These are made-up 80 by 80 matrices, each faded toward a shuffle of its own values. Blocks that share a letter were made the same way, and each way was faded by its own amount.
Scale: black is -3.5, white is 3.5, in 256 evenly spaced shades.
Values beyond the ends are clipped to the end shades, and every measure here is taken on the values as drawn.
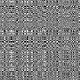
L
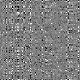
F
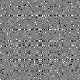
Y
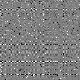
Y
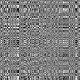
L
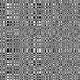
L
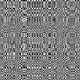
L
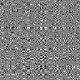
Y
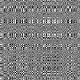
L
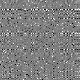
Y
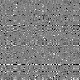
Y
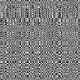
L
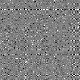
Y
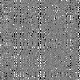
F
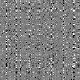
F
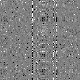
F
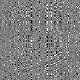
F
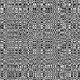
L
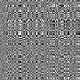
L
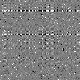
Y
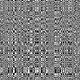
L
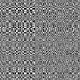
L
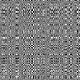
L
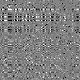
Y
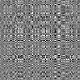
L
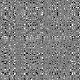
F
